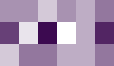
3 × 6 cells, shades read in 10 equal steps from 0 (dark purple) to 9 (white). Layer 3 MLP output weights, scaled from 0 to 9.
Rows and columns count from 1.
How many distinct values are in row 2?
6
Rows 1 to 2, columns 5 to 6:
6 4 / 6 1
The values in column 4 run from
5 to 9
